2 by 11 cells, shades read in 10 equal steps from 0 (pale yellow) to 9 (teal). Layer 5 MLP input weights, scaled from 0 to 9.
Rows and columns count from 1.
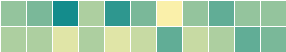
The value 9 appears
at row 1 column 3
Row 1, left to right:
4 5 9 3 8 5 0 4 6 4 4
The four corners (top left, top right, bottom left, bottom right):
4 4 3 5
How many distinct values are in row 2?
5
